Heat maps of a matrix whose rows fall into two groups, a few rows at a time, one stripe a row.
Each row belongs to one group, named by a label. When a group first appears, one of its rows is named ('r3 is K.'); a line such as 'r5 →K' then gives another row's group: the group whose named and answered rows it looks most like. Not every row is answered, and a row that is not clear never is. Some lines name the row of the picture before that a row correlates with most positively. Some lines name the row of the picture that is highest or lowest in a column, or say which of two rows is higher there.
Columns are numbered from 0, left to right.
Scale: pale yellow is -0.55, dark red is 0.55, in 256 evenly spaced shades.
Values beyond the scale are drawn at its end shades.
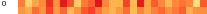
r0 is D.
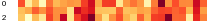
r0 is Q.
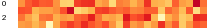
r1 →D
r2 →D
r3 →Q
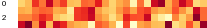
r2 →D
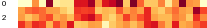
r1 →D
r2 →D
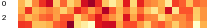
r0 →D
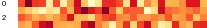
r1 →Q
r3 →D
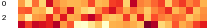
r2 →D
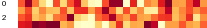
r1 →Q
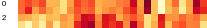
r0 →D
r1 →D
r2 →Q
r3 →Q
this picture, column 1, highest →1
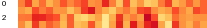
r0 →Q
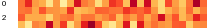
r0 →D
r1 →D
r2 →Q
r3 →D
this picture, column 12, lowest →3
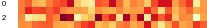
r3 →D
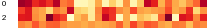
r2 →Q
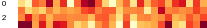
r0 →D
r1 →Q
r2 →Q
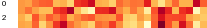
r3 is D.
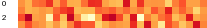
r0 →D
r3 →D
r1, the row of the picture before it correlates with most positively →1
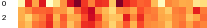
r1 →D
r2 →D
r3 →D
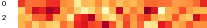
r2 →D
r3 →Q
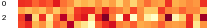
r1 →Q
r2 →Q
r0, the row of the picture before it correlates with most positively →0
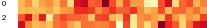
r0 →Q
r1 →Q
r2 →Q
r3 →Q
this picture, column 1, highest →2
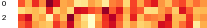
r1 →Q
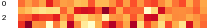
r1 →Q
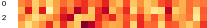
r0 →Q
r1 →Q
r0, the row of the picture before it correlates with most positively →1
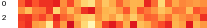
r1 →D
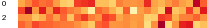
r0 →D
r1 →Q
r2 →Q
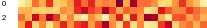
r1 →Q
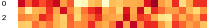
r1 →D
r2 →D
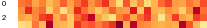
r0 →Q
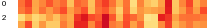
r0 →Q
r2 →Q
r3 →Q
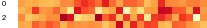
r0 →Q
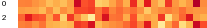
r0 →D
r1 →Q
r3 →D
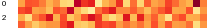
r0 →D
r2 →D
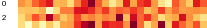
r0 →D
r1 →Q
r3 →Q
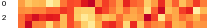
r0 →Q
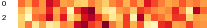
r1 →D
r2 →D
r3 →Q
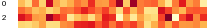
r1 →Q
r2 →Q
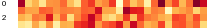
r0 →Q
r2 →D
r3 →Q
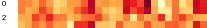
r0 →D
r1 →D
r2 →D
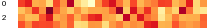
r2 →D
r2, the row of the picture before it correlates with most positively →1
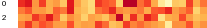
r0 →D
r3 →D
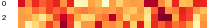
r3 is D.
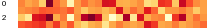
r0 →Q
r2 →D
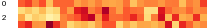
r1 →Q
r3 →Q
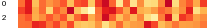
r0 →Q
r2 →Q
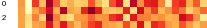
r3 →D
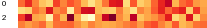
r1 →D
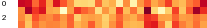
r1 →D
